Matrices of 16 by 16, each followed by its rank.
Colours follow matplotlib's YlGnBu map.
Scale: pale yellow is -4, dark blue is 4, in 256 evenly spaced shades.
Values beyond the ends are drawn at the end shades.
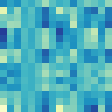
two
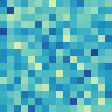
full rank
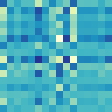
two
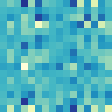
three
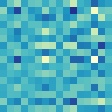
two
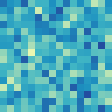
full rank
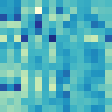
three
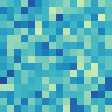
full rank
